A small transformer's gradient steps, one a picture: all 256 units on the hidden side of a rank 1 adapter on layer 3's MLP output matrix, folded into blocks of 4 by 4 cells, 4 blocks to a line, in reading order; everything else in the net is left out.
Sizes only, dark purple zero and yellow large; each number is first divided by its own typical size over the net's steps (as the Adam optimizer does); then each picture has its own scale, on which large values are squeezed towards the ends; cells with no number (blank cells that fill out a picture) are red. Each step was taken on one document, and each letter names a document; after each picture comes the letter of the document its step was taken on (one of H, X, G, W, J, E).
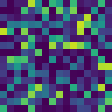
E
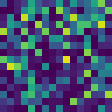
E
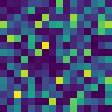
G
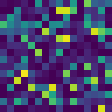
E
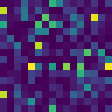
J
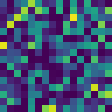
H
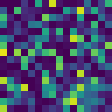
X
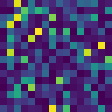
G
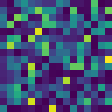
G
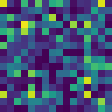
E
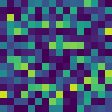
E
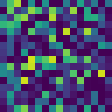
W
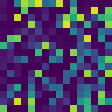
H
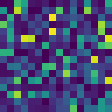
G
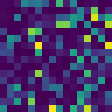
H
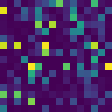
J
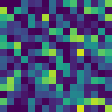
X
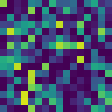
E
